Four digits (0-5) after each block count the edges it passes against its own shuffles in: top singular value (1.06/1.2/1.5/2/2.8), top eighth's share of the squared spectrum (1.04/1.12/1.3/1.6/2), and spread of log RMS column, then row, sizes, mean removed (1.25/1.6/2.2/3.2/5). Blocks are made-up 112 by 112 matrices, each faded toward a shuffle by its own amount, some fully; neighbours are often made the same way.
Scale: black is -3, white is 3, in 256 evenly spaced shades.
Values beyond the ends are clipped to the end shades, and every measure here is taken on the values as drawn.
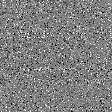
1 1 0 2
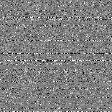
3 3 0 4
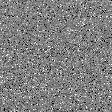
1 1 0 2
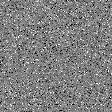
0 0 0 1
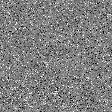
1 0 0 1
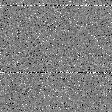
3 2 0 2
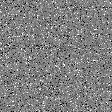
0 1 0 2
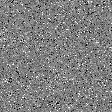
0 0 0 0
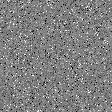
0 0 0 0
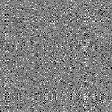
4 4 3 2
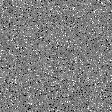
2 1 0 0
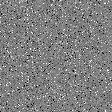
2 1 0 0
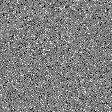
2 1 0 0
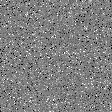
0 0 0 0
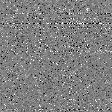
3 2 2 2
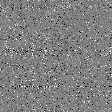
2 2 1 2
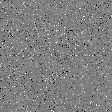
1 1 0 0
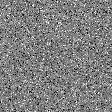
0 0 0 0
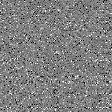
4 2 1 1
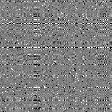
5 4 2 3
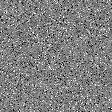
1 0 0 0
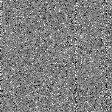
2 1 2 0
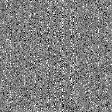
1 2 3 0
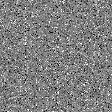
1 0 2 0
